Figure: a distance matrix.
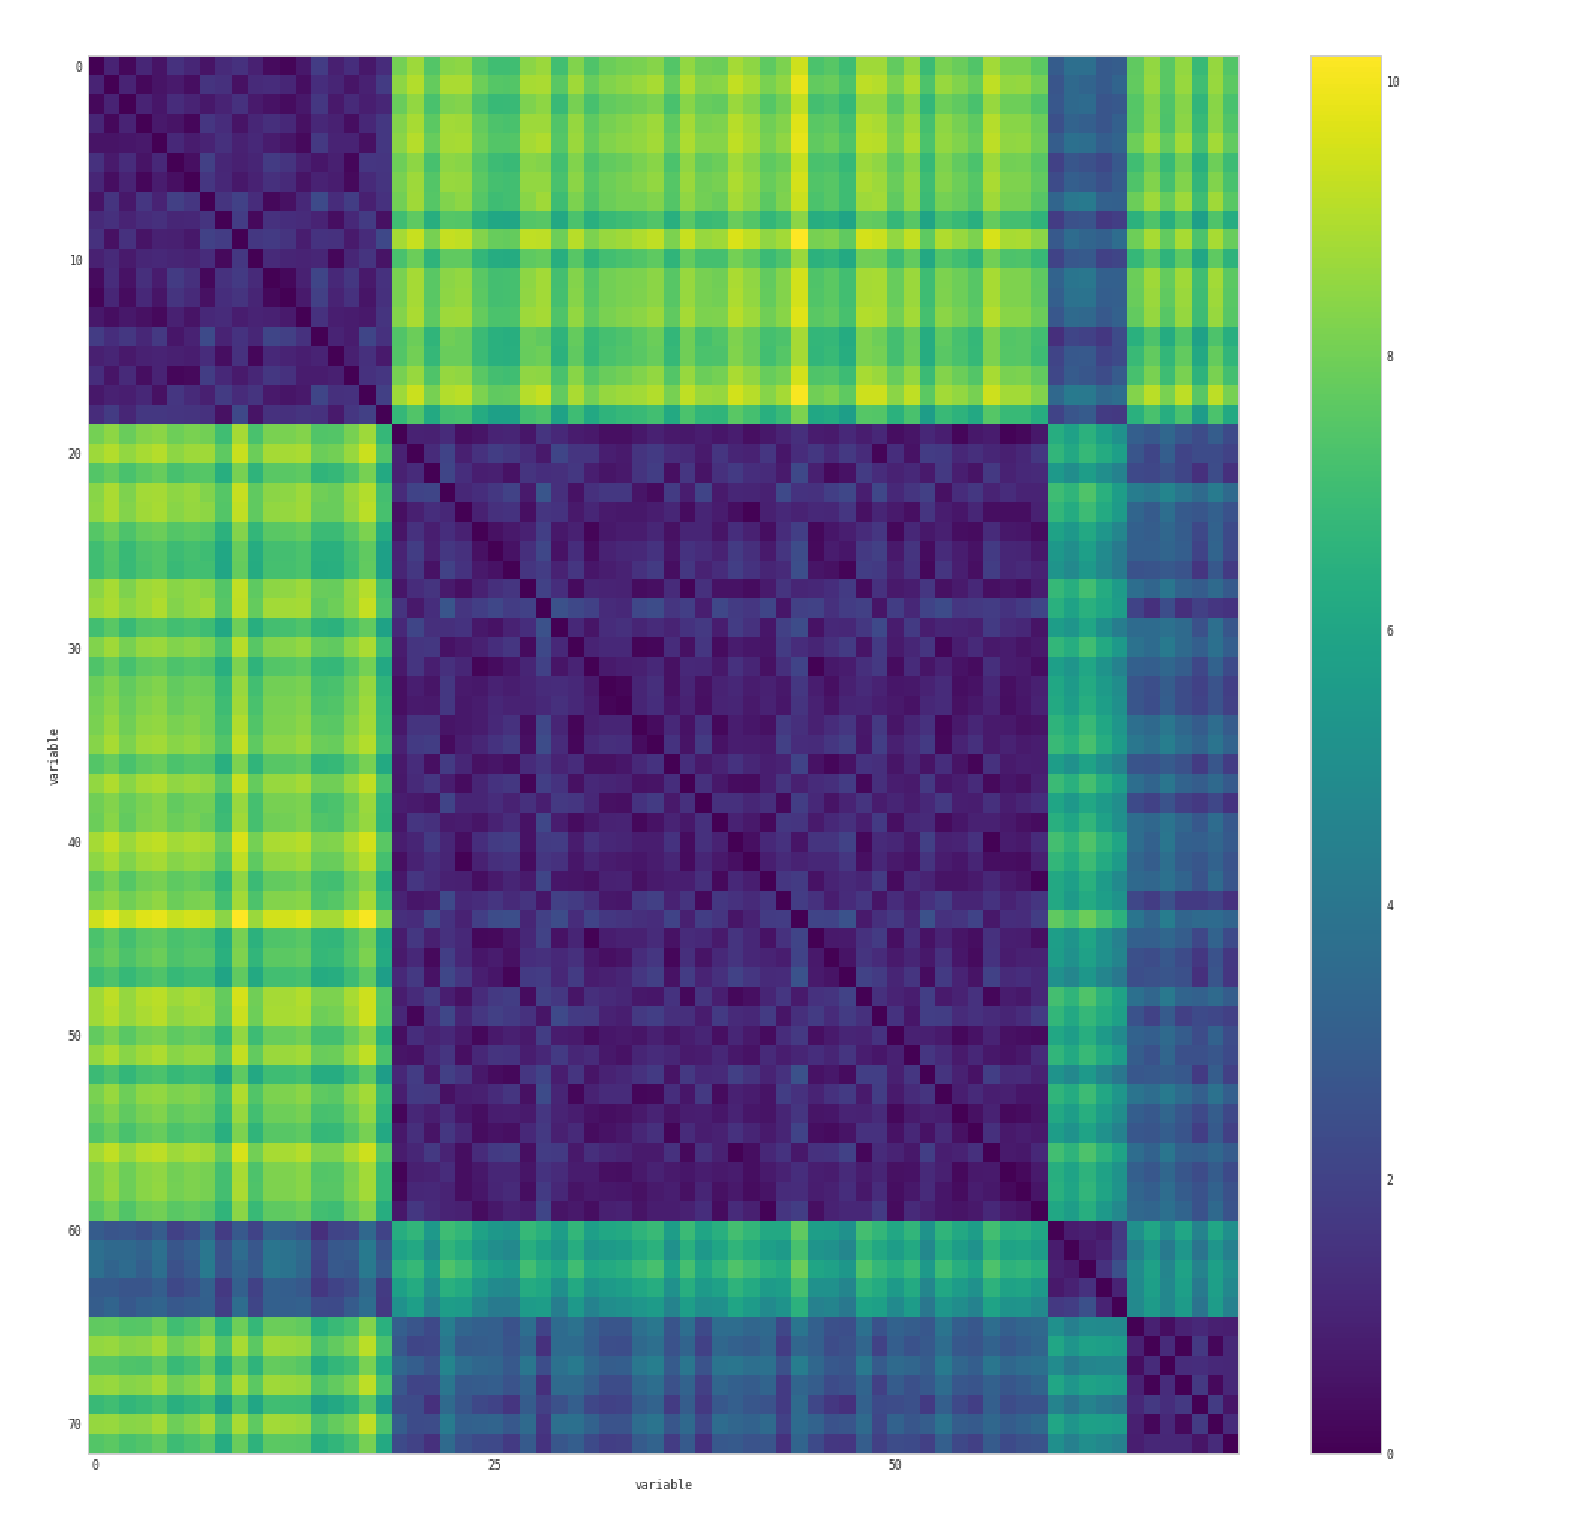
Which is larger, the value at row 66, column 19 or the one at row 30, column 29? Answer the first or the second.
the first
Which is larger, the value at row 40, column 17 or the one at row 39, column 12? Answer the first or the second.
the first
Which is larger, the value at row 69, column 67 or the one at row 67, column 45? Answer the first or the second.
the second
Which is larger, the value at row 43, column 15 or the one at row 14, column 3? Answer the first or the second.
the first
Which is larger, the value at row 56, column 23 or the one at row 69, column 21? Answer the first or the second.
the second
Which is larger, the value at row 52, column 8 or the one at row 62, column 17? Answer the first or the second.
the first
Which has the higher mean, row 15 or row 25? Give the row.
15
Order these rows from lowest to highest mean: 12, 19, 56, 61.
19, 56, 61, 12
